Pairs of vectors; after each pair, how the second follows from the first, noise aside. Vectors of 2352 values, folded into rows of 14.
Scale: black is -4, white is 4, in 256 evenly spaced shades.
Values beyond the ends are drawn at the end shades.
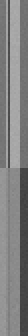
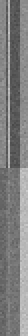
negated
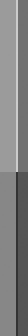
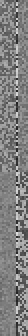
sign-scrambled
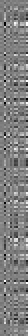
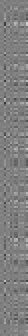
shrunk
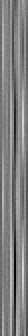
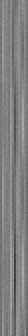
shrunk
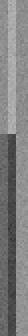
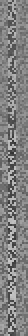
sign-scrambled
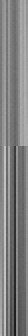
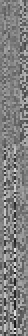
sign-scrambled
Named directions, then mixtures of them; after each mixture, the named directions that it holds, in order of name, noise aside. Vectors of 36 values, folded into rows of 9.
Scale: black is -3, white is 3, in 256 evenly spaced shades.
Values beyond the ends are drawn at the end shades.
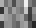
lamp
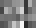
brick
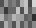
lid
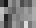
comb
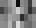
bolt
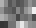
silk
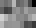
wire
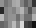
brick, lamp, wire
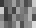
comb, lamp, lid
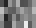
comb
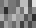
lid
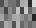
lid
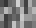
bolt, brick, comb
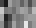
comb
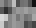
wire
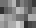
bolt, brick, wire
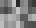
bolt, wire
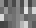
comb, lamp, silk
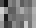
comb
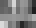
silk, wire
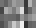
brick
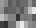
silk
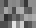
brick, comb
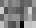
brick, lamp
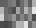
comb, lid, silk
